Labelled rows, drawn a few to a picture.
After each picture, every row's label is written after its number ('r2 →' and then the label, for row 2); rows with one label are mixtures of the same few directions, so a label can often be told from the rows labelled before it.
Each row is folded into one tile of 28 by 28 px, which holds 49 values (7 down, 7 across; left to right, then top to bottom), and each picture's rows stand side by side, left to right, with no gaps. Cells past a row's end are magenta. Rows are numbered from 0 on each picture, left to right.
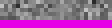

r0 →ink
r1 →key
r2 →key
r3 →key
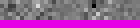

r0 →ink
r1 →key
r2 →key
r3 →key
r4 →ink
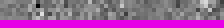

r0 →key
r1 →key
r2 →key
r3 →key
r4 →key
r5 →key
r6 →key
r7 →key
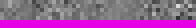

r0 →key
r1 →key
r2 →key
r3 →ink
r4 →key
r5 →ink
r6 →key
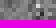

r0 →key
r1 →key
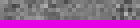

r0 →ink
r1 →ink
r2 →key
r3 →ink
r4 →ink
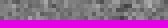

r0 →ink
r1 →ink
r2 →key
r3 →ink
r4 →ink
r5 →key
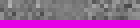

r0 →key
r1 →key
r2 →ink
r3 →key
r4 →ink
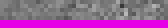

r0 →ink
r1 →key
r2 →ink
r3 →ink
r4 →key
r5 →ink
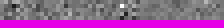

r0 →ink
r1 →ink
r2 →key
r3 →ink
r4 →key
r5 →ink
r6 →key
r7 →key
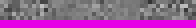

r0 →ink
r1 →ink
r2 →ink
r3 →ink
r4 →key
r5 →key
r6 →ink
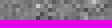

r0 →ink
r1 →key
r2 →key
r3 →key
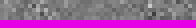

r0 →key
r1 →ink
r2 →key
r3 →ink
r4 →key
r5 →key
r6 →key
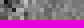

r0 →key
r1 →key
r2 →ink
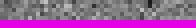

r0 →key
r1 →ink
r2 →ink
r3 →key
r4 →ink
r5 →key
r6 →key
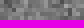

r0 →key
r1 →ink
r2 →key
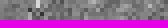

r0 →ink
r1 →key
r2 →key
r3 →key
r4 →ink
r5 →key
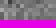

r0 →key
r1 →key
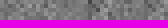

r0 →key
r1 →ink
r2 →key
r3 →key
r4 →ink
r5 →key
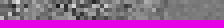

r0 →ink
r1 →key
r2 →ink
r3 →key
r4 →ink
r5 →key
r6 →ink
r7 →key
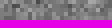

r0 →ink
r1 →key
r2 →ink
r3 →key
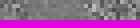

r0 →ink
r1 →ink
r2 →key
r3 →ink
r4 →key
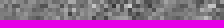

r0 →ink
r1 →ink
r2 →ink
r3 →key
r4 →ink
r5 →key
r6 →ink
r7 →ink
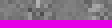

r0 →key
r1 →key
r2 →ink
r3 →ink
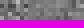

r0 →ink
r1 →key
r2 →ink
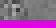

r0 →ink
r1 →ink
